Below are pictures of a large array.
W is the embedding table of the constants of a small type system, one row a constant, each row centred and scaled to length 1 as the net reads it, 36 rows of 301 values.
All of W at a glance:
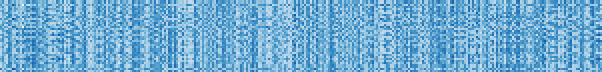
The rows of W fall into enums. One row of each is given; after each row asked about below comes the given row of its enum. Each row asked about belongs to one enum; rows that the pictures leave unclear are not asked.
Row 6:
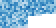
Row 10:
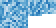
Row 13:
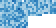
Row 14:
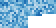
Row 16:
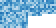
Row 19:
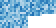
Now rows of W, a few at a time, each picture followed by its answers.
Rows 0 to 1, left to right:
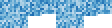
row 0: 19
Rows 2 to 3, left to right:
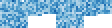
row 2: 13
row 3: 19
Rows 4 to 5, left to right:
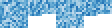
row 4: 10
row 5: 19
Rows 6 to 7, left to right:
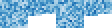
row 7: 10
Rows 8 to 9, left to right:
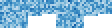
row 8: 16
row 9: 13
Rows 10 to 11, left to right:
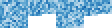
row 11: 6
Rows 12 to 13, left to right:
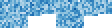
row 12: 19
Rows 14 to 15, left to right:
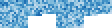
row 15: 6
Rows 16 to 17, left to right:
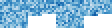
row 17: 14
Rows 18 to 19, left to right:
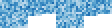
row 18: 6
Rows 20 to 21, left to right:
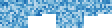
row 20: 14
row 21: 16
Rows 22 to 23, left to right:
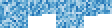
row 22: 10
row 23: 19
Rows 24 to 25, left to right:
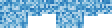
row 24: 16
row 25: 16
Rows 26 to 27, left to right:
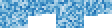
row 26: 6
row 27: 10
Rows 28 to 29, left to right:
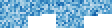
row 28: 19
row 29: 14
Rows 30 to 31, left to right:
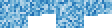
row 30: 19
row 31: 10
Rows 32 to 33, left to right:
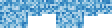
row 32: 16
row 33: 16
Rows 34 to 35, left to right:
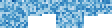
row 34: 13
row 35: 16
